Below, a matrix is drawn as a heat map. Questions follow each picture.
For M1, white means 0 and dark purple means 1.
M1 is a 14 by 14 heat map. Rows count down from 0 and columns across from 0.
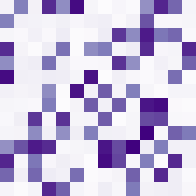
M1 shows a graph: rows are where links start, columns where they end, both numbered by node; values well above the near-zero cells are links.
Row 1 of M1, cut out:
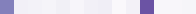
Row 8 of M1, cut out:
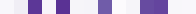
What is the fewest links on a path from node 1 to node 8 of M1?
2
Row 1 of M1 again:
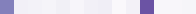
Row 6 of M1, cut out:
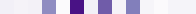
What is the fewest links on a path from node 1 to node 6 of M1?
3
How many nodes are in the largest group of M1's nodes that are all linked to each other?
4
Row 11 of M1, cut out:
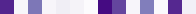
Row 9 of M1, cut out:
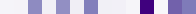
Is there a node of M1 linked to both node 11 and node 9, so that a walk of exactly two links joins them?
yes
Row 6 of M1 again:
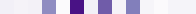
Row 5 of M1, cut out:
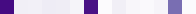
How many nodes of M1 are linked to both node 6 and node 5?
0
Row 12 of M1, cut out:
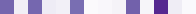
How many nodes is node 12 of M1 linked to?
5
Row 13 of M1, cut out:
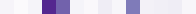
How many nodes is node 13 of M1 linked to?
3
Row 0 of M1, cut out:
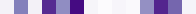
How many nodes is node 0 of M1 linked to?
7
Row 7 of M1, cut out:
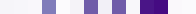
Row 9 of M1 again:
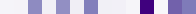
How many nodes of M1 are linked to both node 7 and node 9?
2
